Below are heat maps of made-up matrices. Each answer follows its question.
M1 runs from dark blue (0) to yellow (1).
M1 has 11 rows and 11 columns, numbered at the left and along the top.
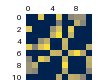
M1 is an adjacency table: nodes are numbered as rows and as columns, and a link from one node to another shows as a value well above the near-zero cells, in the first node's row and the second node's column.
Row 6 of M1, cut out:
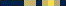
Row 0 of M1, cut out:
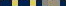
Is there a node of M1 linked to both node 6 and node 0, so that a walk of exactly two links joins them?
yes
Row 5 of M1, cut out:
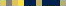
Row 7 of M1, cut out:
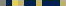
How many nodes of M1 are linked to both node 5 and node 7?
5
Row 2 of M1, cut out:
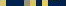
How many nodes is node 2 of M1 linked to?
4
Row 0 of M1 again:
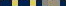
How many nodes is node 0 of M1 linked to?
5
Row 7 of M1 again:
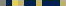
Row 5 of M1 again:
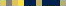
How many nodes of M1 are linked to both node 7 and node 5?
5
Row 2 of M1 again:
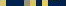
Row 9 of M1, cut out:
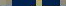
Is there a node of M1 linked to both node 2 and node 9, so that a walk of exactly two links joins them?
yes
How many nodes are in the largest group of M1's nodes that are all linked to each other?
3
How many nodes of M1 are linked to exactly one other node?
0
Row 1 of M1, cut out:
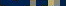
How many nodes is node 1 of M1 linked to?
3
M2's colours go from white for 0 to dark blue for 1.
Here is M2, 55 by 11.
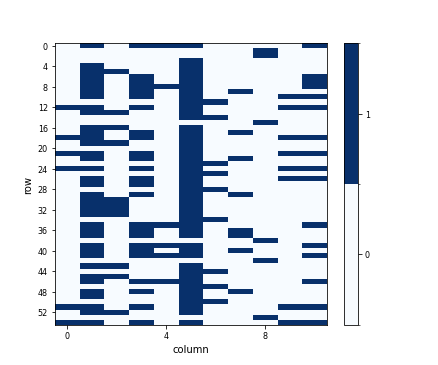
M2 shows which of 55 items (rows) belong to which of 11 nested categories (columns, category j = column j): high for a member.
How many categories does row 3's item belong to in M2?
1
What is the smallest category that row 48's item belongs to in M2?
7
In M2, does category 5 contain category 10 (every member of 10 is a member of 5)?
yes
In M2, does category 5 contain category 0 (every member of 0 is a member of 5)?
yes
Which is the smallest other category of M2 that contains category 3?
1
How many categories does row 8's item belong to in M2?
5
